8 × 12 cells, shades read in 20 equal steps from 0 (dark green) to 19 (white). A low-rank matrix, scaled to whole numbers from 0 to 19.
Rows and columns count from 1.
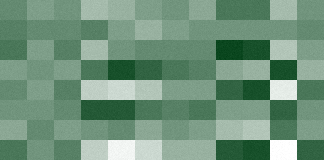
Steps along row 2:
up same down up up down down same same same down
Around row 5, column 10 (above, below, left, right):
11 9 3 17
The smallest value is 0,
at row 3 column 9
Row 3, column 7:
7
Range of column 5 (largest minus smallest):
17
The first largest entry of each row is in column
4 6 11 10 11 9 10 11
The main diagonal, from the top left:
7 7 6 5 15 5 8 11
